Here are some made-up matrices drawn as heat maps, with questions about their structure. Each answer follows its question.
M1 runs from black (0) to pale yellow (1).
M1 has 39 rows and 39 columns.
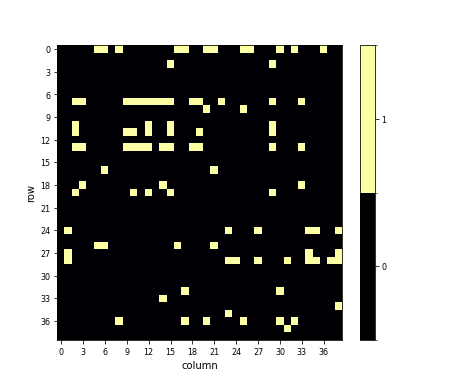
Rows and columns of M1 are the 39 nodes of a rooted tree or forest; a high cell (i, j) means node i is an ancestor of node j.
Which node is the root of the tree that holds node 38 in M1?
28
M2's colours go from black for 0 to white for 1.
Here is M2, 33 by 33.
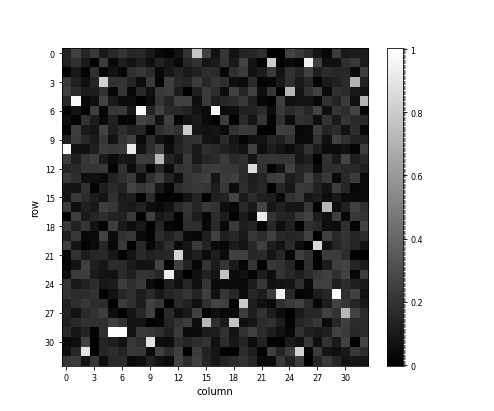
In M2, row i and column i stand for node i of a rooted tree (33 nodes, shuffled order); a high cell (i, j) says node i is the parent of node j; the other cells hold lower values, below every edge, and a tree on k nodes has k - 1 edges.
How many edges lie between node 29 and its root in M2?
3
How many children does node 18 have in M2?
0
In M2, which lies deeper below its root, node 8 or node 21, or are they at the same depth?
the same depth
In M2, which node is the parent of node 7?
10
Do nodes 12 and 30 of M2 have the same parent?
no
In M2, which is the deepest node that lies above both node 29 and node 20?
25
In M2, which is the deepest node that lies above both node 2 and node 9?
31
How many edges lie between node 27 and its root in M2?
8
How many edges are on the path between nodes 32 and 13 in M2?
5
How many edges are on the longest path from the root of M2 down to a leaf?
10
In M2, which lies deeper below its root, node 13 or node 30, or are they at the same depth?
node 30
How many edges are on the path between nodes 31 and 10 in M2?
4
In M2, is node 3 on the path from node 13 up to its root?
yes
